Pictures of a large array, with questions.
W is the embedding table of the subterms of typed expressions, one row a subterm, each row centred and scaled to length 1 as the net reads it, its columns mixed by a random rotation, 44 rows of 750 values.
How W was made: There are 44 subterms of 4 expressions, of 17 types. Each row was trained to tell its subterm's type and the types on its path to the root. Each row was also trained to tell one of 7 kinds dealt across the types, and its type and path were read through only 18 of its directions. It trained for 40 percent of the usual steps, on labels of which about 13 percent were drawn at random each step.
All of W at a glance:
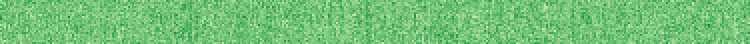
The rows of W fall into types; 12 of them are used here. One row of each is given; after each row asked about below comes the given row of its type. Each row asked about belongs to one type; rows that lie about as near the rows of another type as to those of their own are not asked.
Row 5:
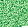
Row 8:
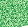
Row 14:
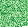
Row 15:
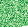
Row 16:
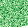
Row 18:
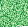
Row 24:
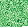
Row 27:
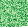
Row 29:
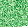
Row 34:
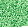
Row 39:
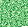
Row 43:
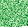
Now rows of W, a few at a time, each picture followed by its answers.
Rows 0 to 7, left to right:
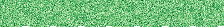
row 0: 34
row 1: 14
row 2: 29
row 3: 39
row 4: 24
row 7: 8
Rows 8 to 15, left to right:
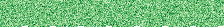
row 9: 5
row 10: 34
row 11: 8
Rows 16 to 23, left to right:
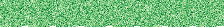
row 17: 16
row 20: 34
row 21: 18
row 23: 16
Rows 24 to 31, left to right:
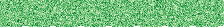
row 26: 29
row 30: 8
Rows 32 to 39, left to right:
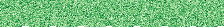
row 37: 27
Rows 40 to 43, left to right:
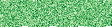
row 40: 14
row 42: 39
